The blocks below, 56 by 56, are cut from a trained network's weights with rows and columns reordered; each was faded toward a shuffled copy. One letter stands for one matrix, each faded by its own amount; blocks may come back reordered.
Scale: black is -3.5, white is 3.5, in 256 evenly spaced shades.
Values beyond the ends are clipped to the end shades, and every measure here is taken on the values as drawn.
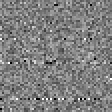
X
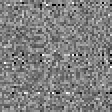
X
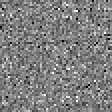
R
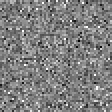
R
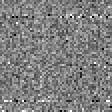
X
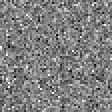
R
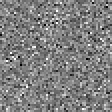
R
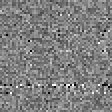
X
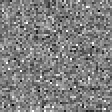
R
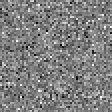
R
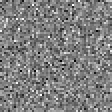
R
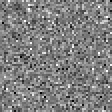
R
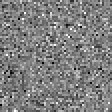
R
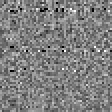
X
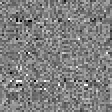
X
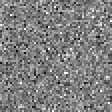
R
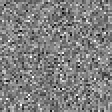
R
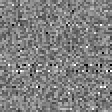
X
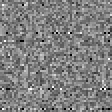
X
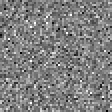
R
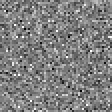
R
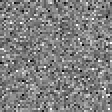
R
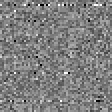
X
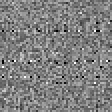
X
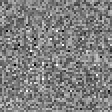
X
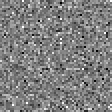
R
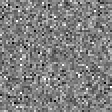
R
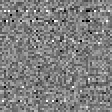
X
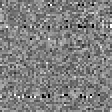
X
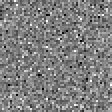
R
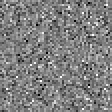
R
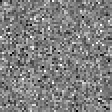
R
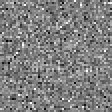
R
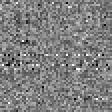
X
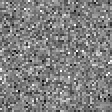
R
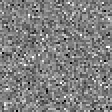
R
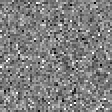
R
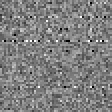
X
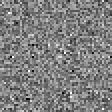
X
